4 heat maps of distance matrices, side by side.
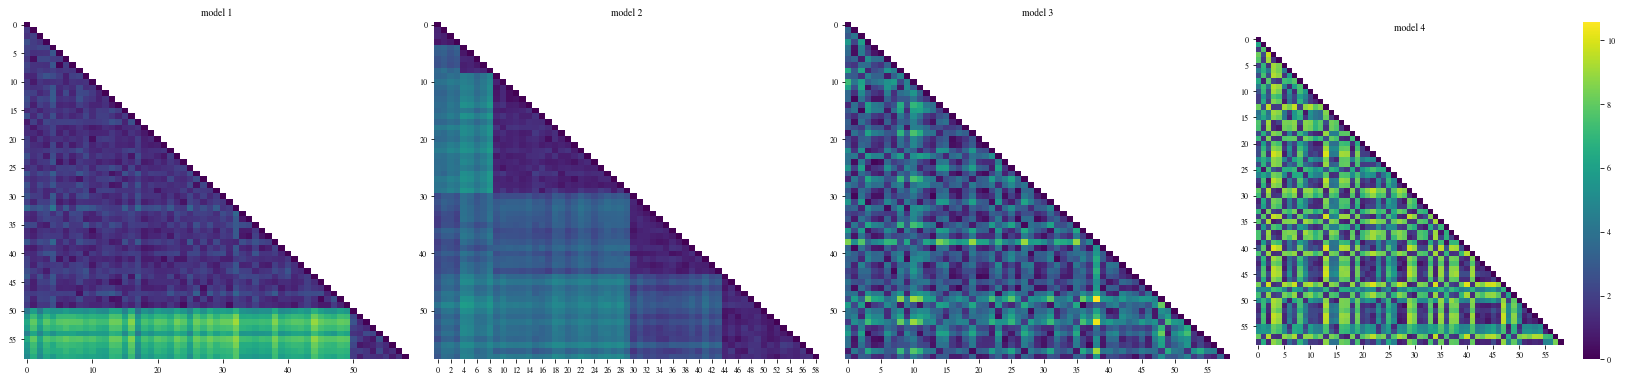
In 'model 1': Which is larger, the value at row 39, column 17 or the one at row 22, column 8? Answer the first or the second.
the second
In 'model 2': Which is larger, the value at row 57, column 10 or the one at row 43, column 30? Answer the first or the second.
the first
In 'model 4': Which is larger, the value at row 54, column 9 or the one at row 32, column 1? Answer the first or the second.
the second
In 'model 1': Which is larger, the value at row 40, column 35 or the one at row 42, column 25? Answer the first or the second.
the first
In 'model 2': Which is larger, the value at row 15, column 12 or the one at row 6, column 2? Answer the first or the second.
the second
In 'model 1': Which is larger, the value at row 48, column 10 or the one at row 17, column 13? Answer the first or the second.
the second
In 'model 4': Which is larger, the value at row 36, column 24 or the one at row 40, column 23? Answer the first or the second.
the second
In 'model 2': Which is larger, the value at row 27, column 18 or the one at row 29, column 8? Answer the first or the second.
the second
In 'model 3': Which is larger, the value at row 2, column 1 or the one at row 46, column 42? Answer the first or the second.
the first
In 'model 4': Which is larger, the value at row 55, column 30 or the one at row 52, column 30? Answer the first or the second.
the second
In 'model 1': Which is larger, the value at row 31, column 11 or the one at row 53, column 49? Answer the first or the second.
the second
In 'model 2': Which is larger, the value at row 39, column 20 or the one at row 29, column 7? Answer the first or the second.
the second
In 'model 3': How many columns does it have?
59
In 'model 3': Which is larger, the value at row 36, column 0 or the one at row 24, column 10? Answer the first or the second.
the first
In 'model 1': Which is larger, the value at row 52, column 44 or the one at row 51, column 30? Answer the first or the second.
the first
